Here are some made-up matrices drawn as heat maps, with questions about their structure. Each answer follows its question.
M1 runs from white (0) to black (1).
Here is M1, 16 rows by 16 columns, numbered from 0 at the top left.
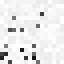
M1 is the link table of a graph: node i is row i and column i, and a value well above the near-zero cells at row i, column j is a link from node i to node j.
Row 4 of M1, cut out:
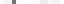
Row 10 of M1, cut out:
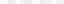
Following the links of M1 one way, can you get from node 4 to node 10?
yes
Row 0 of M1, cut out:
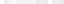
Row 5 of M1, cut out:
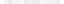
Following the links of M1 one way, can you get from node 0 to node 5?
no
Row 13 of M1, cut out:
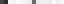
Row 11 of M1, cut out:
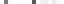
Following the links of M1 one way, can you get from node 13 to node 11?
no
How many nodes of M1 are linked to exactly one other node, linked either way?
3
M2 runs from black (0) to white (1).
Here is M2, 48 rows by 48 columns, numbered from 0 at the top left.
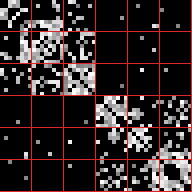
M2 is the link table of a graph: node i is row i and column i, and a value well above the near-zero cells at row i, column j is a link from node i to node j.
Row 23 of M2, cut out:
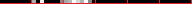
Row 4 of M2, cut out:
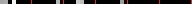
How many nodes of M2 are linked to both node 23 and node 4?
2
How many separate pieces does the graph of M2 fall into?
1
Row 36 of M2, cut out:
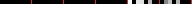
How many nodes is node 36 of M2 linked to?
7
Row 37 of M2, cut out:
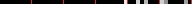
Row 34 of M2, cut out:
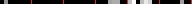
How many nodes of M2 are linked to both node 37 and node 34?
1
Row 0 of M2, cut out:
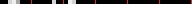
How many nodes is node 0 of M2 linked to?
6
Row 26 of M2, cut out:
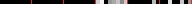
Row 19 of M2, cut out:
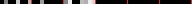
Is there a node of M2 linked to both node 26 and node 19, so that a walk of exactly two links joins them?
no
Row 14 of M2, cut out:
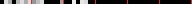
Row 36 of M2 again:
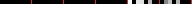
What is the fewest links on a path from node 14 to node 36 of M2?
3
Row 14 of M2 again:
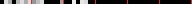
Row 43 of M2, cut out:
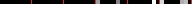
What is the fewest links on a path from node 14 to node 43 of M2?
3
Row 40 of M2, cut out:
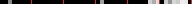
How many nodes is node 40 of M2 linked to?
11
